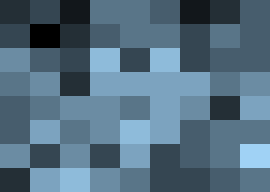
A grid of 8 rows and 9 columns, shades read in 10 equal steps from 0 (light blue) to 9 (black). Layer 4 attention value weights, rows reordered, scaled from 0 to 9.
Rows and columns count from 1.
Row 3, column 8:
5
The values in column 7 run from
2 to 8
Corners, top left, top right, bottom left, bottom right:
7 5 7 4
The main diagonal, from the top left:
7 9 6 2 4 2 5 5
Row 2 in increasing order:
4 4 4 5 5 6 6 7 9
